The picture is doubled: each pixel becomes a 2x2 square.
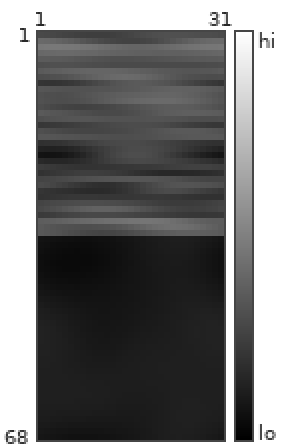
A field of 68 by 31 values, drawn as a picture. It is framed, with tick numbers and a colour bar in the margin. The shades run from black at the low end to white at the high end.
The table splits into 2 rows of 1 panel. Panel 1,1: low, streaked across. Panel 2,1: very low, smooth, faint in contrast.
